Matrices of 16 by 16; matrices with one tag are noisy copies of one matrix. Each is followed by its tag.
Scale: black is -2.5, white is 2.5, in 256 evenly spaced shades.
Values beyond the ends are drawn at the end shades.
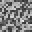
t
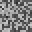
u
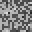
u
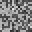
u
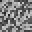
t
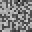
u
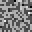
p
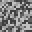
t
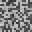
p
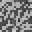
t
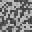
t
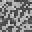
t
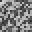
t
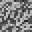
t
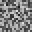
p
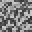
t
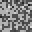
u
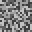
p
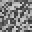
t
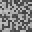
u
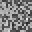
u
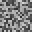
p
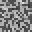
p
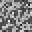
t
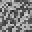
t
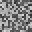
u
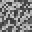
t
